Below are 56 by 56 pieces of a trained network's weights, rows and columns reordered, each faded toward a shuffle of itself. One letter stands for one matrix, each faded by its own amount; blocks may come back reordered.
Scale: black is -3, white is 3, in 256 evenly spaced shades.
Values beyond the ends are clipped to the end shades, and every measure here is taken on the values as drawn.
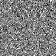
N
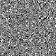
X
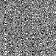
X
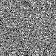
N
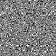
N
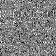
N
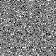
N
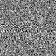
X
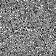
N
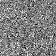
N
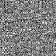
X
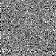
X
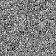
X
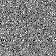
N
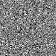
N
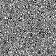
N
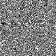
X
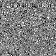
N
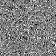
N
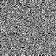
X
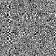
X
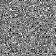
X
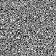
X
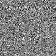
X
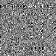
X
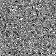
N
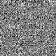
X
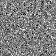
N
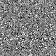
N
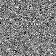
N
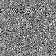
N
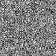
X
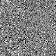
X
